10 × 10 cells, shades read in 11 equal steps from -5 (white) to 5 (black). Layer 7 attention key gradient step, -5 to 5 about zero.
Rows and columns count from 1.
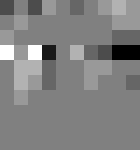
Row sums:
0 -3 1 4 -5 -2 -1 0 0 0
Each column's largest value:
2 0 2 4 0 1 1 2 5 5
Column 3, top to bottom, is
2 0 0 -5 -2 -1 0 0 0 0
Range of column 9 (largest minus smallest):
7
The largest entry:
5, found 2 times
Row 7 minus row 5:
0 1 2 -1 0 0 1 1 0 0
